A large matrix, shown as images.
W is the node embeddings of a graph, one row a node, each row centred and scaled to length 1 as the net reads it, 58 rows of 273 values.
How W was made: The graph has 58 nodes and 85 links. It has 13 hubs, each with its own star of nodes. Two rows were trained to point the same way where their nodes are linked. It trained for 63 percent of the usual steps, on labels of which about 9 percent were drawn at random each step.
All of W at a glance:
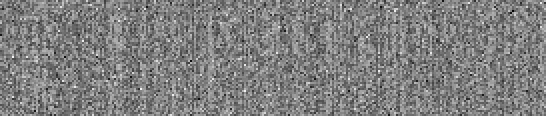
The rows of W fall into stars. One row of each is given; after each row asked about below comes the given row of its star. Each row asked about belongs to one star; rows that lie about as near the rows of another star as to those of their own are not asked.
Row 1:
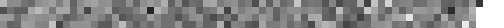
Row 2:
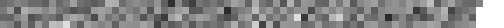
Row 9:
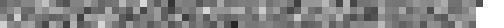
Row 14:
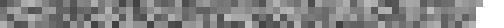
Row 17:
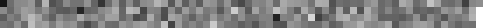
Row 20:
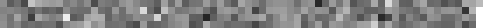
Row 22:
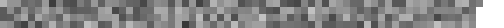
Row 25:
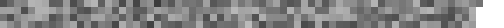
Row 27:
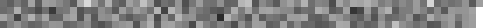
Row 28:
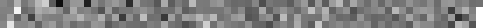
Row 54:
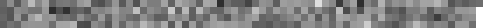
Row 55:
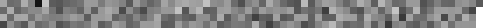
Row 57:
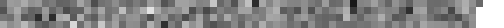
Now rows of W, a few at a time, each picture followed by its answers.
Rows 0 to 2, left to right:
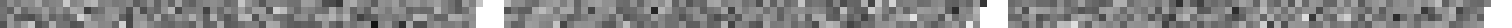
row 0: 9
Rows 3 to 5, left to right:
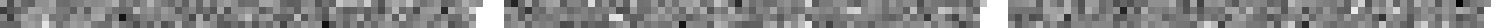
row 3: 1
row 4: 17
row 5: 54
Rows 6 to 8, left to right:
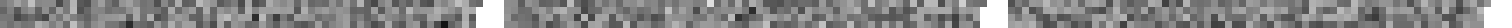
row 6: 20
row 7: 28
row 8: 9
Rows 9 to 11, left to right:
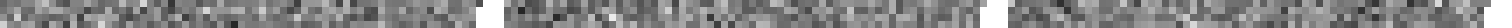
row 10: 22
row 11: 54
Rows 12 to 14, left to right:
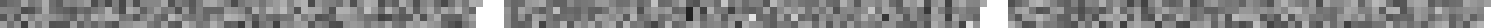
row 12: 17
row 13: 14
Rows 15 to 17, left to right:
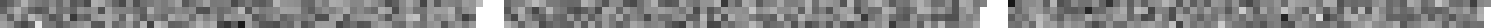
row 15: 14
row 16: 57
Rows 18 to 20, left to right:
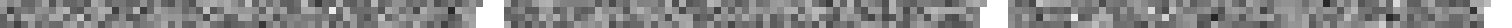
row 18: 1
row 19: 20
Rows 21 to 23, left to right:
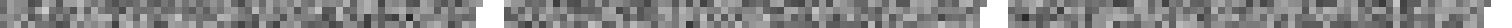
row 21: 17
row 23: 20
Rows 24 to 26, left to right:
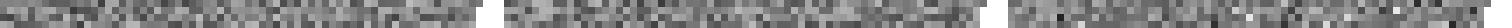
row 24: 2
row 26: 25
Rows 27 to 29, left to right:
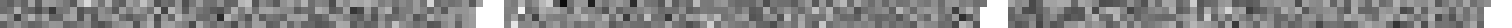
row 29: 54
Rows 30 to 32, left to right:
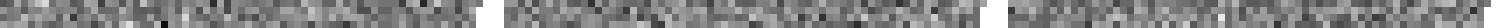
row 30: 25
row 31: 22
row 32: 22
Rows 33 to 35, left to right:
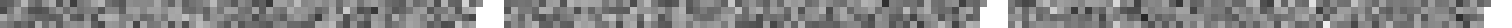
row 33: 27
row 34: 27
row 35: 27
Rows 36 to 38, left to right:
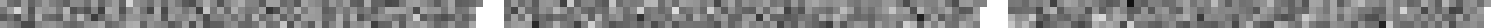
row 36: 2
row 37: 9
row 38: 9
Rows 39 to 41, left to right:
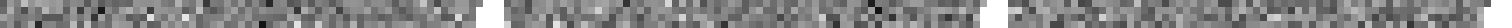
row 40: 1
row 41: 25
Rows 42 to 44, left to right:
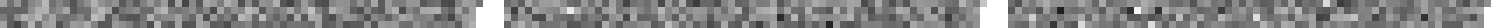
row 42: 1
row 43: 9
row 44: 27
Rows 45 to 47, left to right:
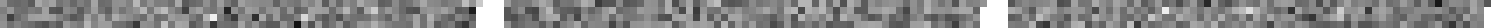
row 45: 20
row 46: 54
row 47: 25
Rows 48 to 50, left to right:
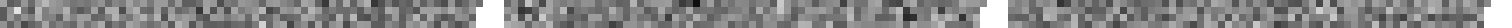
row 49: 17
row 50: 28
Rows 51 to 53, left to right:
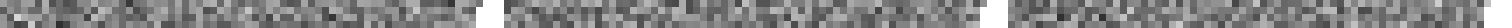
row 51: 55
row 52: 27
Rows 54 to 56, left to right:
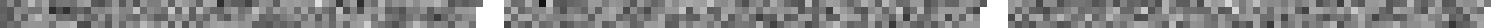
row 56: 17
